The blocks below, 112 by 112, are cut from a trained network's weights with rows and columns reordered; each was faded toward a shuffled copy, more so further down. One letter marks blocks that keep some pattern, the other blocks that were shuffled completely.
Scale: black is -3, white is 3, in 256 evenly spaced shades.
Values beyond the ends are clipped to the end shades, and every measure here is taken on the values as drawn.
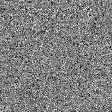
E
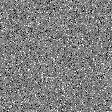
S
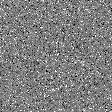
S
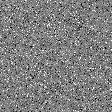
S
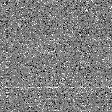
E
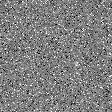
S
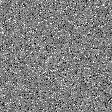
S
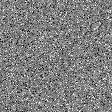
S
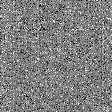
E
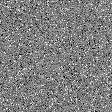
S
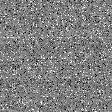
E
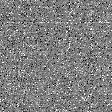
E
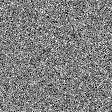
S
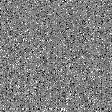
E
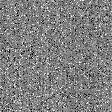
E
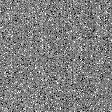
E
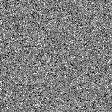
E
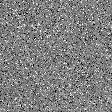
S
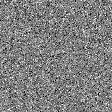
E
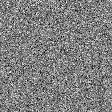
S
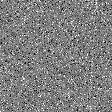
S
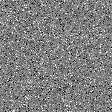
S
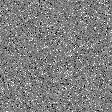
S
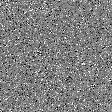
S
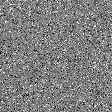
S
